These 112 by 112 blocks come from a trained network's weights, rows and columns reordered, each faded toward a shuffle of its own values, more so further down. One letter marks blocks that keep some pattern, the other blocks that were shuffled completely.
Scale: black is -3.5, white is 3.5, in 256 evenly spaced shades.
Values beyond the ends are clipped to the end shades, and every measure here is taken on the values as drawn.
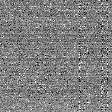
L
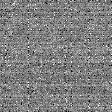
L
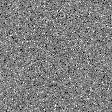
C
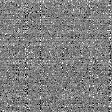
L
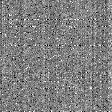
L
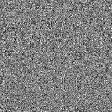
L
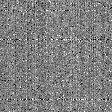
L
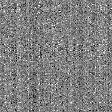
L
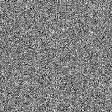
L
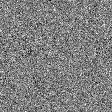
C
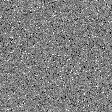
C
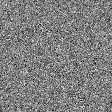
C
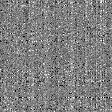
L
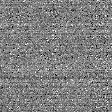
L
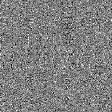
L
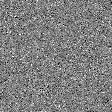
C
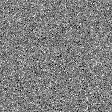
C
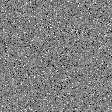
C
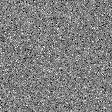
C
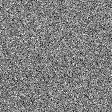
C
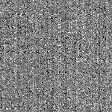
L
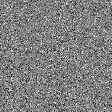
L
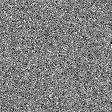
C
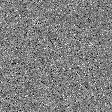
C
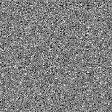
L
